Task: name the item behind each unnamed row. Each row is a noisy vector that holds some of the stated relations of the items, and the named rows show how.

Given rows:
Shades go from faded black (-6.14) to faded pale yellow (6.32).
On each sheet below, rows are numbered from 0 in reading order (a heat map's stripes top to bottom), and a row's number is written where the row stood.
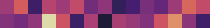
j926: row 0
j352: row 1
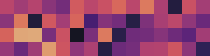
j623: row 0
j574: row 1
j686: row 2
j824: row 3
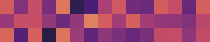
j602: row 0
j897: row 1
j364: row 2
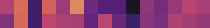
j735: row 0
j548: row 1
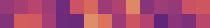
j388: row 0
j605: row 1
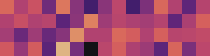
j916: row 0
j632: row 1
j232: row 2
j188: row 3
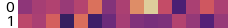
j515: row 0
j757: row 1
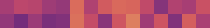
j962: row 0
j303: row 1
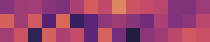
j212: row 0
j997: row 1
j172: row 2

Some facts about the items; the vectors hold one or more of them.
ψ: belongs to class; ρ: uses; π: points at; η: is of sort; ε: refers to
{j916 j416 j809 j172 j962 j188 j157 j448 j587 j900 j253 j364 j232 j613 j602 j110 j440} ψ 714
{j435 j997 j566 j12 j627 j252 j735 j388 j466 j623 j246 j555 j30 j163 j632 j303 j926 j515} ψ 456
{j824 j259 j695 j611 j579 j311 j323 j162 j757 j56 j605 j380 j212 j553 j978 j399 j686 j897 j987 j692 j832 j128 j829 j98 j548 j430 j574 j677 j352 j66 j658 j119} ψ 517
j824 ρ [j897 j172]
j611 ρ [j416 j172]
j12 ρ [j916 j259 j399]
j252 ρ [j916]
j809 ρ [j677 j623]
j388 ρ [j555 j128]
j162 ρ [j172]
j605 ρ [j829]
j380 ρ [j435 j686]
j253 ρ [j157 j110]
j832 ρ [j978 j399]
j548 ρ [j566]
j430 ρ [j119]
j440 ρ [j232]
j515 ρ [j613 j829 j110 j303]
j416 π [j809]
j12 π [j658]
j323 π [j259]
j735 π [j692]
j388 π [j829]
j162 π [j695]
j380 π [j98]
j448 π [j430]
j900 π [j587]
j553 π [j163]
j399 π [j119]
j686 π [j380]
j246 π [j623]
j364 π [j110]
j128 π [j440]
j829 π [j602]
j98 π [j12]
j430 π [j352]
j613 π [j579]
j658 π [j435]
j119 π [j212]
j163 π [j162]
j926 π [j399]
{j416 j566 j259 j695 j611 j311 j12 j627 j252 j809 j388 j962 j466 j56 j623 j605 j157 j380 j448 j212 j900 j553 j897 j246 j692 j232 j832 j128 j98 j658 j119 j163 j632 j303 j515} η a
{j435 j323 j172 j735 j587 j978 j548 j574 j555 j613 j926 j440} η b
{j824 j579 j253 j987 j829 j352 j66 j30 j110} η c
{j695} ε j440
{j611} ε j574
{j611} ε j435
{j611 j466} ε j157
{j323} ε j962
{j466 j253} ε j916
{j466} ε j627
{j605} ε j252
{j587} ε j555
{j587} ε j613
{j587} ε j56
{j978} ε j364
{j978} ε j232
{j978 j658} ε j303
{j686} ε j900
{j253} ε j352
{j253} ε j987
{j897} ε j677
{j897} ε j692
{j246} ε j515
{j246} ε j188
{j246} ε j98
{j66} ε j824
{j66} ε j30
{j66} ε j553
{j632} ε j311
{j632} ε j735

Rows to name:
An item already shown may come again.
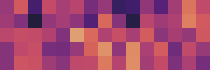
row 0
j926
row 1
j587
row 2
j900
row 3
j658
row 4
j380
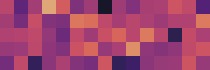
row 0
j30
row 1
j416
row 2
j623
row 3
j388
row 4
j978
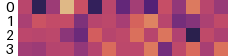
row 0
j110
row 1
j252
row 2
j623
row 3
j448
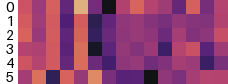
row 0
j188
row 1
j997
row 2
j997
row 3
j430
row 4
j677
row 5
j735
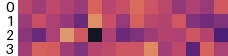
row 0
j962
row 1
j311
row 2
j579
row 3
j12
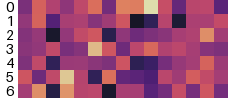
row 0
j98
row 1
j323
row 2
j555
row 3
j553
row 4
j978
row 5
j253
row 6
j435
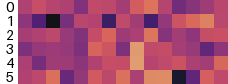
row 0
j252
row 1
j440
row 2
j388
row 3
j692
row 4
j809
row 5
j246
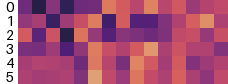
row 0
j695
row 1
j613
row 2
j364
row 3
j56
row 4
j627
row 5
j157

